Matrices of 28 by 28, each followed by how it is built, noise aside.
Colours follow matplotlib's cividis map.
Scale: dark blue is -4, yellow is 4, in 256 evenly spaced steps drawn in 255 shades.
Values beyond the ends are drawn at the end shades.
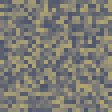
noise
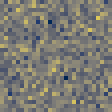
noise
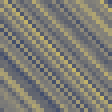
Toeplitz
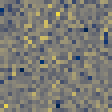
noise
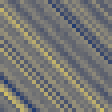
Toeplitz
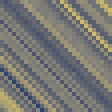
Toeplitz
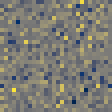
noise
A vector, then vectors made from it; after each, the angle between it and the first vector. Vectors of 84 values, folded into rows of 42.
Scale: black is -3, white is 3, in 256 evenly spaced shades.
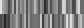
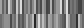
orthogonal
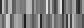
partly opposed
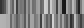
nearly opposite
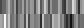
nearly opposite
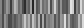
orthogonal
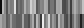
partly opposed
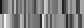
nearly opposite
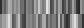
partly opposed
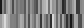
nearly opposite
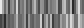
nearly parallel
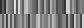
partly opposed
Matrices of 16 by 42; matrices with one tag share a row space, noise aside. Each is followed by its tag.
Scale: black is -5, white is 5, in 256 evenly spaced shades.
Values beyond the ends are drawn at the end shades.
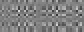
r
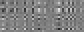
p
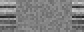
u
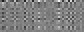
p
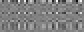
r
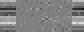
u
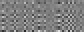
p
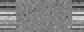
u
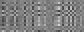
p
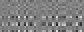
r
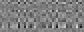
r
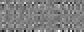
p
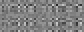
r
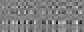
r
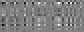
p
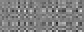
r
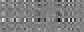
p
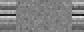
u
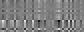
p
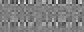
r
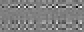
r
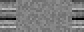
u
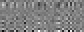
p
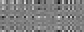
p
